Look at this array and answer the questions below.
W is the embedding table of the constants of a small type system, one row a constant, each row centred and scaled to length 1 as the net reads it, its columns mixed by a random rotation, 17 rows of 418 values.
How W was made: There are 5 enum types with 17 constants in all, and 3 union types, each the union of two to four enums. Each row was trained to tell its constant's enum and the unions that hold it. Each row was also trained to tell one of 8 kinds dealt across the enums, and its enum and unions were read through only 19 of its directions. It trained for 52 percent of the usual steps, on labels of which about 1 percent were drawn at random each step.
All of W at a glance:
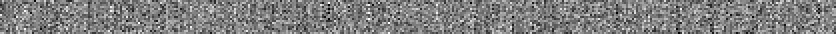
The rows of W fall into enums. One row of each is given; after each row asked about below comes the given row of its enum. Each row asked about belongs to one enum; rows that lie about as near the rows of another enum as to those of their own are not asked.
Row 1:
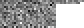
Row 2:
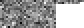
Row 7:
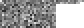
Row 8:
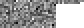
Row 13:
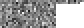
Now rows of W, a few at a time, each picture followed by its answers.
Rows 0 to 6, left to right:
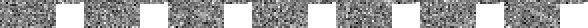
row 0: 8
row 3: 13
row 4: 2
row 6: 2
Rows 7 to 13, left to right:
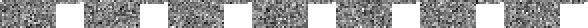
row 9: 2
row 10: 2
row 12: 8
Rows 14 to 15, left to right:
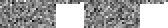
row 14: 13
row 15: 8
